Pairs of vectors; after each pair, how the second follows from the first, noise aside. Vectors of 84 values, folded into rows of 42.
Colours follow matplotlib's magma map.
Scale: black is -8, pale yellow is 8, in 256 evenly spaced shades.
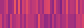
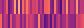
scaled up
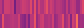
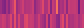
wrapped around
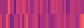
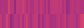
shrunk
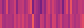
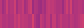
shrunk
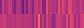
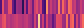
scaled up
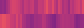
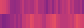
negated
